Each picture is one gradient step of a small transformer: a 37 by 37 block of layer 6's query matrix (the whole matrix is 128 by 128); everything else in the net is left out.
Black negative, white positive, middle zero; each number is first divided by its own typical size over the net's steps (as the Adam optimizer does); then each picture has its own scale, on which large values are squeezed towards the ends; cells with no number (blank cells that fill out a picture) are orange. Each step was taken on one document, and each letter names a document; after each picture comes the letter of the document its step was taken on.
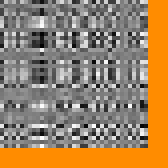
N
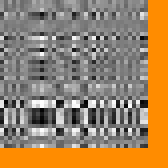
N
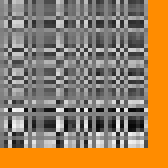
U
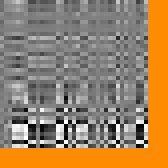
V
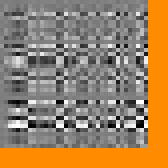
V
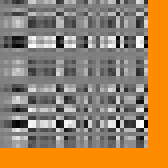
V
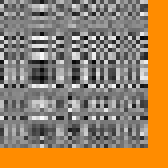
N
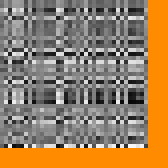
U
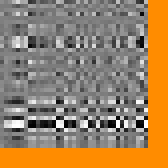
V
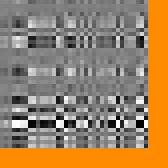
V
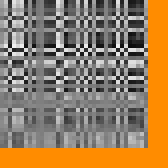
U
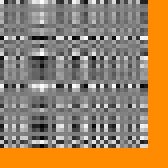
N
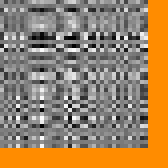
N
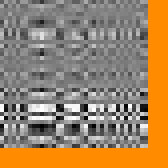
N
